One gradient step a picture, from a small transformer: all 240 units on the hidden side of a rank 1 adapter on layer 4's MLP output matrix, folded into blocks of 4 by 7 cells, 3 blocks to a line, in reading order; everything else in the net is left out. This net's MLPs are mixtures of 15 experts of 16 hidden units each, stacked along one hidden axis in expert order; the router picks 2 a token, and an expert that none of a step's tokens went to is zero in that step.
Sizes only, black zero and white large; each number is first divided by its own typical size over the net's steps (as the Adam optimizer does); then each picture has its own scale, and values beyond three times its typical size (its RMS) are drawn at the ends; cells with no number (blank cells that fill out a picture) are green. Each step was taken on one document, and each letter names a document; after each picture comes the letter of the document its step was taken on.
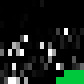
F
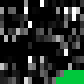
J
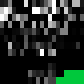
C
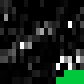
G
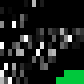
F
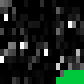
G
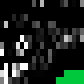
F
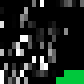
F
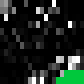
G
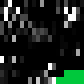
J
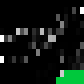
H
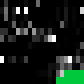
H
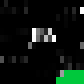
H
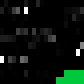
H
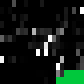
H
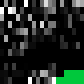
C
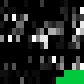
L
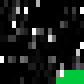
H
